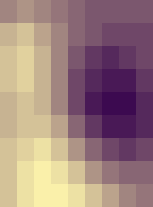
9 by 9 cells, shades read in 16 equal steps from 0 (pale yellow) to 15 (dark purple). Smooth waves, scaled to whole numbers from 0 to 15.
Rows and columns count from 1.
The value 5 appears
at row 2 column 3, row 6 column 4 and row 9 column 7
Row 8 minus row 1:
-4 -5 -7 -7 -6 -4 -2 -1 -1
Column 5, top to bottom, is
9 9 10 11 11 9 6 3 1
